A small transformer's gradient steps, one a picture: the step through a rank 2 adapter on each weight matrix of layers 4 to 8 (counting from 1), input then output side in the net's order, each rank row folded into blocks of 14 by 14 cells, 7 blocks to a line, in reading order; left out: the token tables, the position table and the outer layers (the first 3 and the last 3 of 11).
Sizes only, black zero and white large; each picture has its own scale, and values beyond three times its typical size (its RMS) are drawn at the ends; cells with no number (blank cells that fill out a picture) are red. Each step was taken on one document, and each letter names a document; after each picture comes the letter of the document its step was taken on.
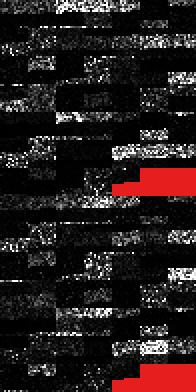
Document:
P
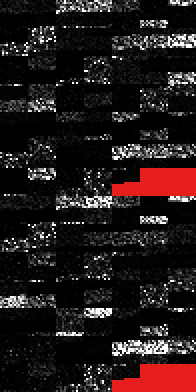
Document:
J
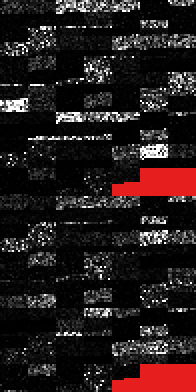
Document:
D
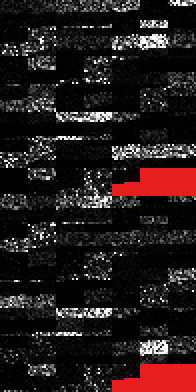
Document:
J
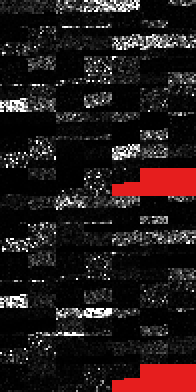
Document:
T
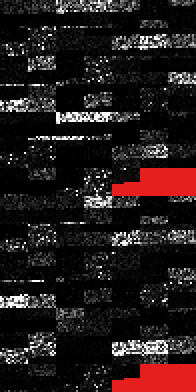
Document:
D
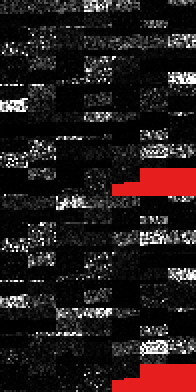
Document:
P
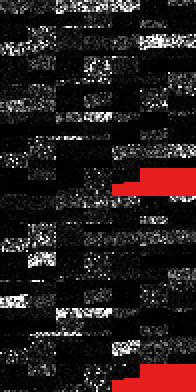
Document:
T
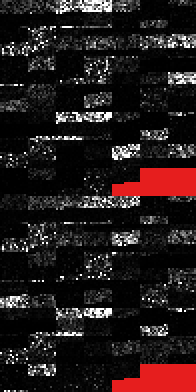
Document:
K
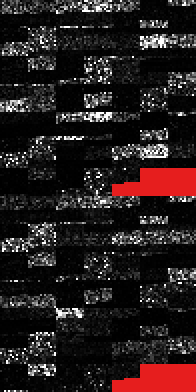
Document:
P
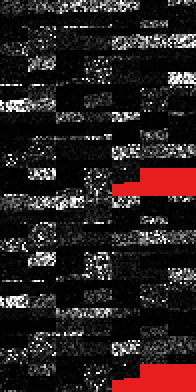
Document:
D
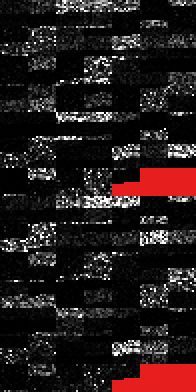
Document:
J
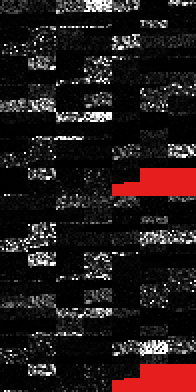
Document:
J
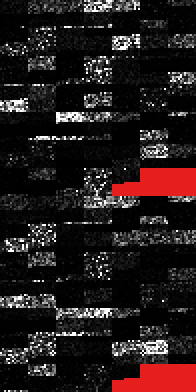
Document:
D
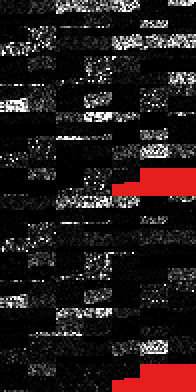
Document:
T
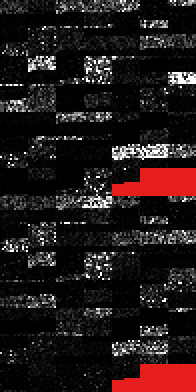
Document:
P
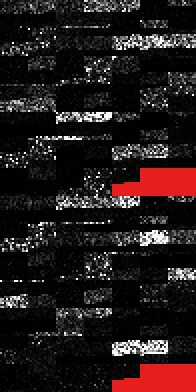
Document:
T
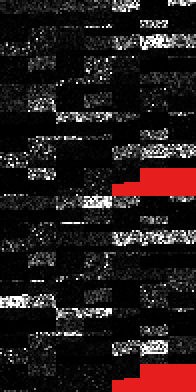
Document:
K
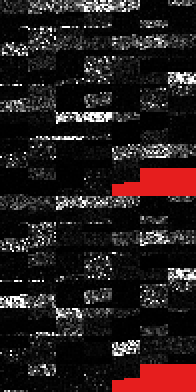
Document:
T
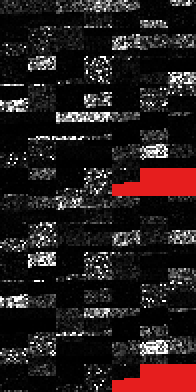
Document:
D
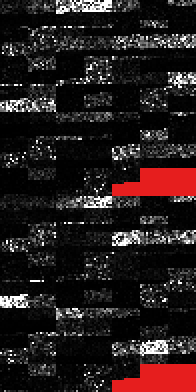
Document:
P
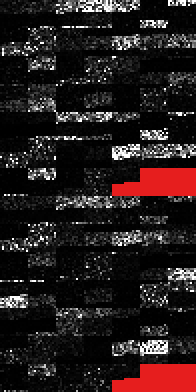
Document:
K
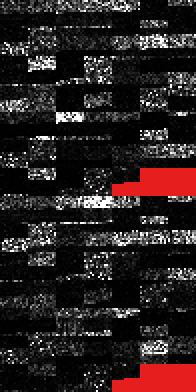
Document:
P
